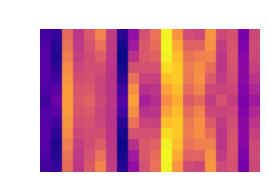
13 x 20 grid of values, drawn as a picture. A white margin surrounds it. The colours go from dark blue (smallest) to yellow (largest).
Overall the values sit about 50% of the way up the scale. It is mirror symmetric from top to bottom. The grain runs up and down.
